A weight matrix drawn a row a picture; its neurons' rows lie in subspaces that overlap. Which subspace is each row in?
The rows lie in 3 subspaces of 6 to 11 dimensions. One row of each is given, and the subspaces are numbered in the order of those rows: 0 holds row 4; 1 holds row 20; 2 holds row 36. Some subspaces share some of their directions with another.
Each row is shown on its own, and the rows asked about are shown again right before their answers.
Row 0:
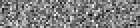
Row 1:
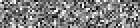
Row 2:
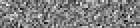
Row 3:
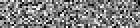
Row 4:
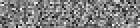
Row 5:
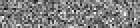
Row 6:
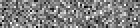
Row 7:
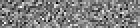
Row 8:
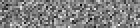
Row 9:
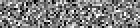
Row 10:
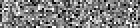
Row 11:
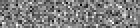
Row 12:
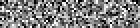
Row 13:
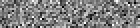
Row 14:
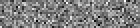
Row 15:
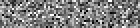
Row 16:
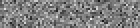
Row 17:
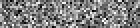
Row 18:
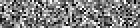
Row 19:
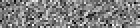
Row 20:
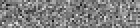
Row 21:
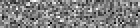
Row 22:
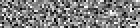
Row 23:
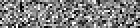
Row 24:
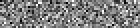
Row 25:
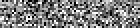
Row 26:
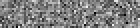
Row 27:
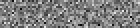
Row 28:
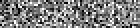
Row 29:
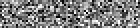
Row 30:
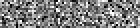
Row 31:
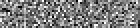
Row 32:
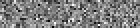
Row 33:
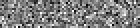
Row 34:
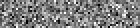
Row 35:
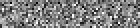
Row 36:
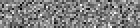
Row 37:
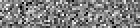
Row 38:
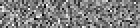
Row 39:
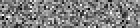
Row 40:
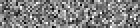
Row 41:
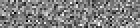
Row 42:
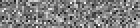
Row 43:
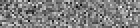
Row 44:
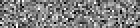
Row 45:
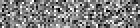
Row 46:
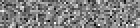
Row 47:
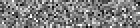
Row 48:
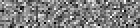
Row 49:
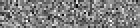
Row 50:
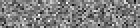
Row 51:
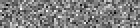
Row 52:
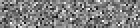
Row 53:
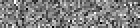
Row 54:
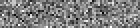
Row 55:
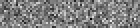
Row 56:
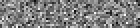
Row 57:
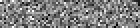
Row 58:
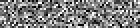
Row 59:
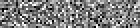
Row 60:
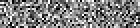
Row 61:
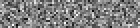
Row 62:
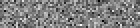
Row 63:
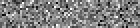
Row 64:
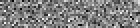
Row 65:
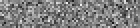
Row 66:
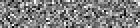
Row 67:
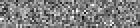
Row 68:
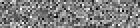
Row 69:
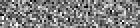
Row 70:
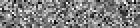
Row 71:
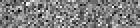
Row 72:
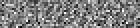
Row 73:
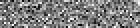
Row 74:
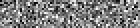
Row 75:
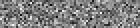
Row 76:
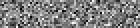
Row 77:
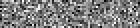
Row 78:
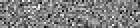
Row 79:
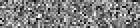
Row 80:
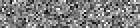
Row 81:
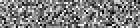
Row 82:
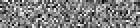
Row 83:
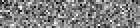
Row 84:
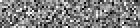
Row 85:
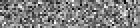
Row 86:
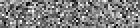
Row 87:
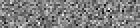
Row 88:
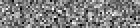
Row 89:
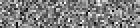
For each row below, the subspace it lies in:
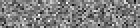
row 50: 1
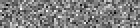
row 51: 2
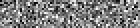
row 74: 0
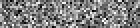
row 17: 2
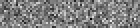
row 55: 2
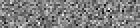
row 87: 1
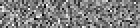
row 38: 1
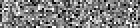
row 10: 2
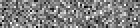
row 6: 2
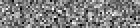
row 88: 2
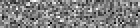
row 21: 2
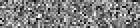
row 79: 1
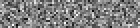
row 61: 0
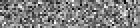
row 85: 0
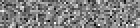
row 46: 0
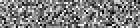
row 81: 2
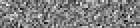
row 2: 1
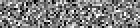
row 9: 0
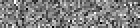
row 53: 1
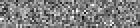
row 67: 1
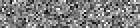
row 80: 1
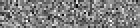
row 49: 1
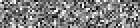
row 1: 0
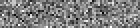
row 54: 2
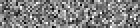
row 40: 2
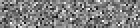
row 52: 0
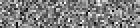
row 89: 0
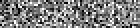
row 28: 2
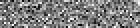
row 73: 0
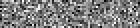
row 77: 2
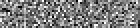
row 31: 1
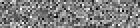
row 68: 2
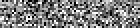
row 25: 2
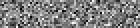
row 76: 2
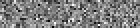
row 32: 1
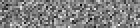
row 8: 0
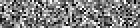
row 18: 1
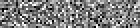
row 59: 1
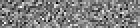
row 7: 1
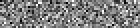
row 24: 0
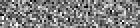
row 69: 2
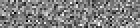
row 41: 1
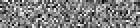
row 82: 1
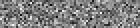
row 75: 2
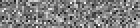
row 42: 0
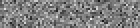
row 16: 2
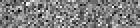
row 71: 2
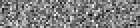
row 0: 1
